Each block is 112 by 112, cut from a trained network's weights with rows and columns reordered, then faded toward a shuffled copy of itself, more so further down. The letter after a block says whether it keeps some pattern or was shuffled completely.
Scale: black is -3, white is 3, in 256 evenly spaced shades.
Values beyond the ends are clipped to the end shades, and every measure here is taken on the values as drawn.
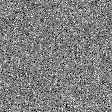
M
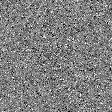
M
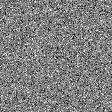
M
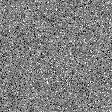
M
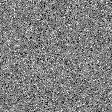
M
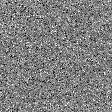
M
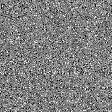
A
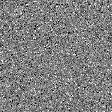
A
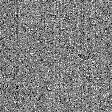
A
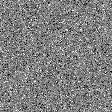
M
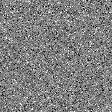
A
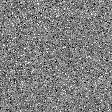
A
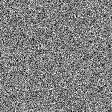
A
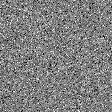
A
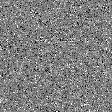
A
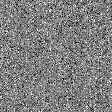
A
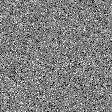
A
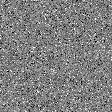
M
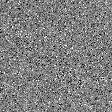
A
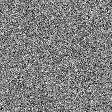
M
